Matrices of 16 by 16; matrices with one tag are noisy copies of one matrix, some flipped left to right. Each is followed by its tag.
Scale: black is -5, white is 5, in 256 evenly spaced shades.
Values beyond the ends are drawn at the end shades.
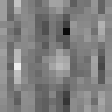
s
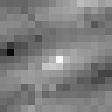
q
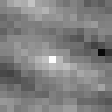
q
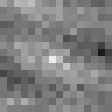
q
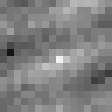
q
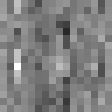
s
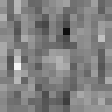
s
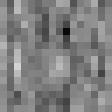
s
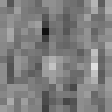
s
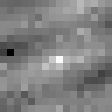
q
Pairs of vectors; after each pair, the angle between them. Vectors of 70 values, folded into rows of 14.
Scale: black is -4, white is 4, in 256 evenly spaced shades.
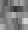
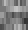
nearly opposite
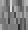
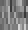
nearly opposite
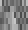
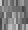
partly aligned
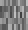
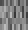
nearly opposite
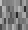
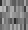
orthogonal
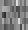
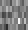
partly aligned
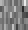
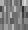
nearly parallel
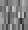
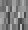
nearly parallel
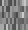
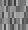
partly aligned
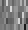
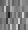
partly aligned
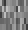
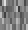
nearly opposite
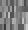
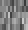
nearly parallel
